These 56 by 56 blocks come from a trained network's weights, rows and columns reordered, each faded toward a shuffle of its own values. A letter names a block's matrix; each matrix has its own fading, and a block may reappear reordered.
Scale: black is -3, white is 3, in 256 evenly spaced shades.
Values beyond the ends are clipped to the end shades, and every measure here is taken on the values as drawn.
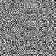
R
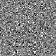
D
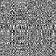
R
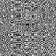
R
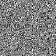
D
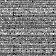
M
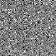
D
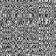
R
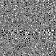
D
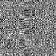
R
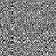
R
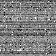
M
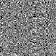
D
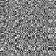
R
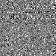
D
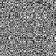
R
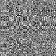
R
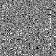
D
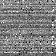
M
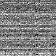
M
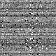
M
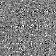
D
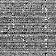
M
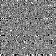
D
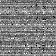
M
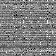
M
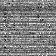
M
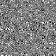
D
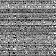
M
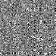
D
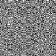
R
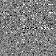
D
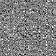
D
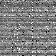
M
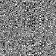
D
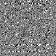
D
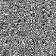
D
